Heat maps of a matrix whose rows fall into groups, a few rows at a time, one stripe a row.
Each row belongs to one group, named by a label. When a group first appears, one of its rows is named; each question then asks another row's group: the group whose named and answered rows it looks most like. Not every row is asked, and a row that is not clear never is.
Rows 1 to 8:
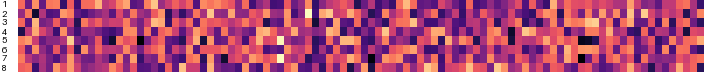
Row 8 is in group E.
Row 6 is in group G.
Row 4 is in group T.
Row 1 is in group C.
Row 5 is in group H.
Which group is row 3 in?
G
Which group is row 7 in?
H
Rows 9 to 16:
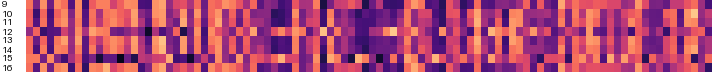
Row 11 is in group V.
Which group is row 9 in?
C
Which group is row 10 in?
V
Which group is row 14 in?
V
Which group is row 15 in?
H
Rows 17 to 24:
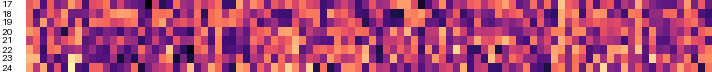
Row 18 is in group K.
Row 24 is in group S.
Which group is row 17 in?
E
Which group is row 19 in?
C
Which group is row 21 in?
E
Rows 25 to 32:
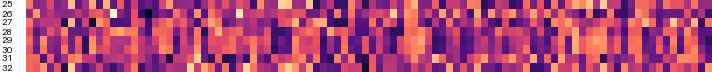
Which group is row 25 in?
S
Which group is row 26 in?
E
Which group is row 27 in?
S
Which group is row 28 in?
K
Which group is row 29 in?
G
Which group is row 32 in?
S
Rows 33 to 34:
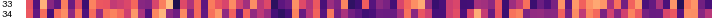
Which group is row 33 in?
G
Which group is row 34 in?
V
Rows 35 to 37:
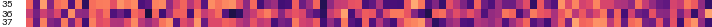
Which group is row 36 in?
T
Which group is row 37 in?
G
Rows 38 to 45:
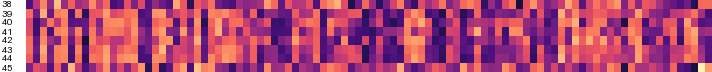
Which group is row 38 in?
T
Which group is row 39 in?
C
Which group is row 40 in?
K
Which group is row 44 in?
C
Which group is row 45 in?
T
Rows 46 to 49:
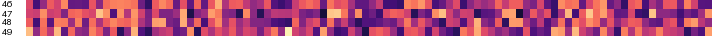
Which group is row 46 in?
K
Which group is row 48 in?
V
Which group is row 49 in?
S
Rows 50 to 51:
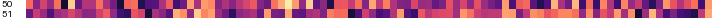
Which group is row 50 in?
S
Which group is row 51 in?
T
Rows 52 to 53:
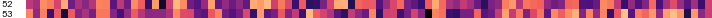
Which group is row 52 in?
T
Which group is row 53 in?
S
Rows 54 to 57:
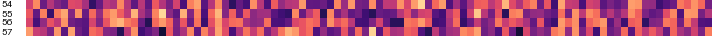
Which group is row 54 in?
E
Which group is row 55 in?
V
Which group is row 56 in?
K
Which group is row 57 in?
S
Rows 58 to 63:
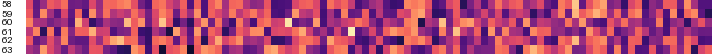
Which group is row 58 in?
K
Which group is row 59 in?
G
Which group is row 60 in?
H
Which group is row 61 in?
E
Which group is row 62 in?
K
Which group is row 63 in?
T
